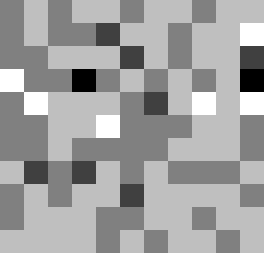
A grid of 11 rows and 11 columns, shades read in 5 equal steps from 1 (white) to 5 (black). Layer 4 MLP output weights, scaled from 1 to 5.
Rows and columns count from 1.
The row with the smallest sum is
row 5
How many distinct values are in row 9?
3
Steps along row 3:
same down same same up down up down same up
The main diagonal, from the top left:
3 2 2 5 2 3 3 3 2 2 2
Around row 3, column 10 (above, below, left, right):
2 2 2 4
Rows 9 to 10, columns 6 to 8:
4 2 2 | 3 2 2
